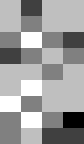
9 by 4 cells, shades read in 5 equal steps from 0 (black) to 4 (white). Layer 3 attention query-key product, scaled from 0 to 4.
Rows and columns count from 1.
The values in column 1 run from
1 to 4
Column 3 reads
3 3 2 3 2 3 3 2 1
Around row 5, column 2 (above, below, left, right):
2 4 3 2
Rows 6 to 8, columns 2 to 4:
4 3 3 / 2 3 3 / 4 2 0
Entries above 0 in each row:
4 4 4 4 4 4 4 3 4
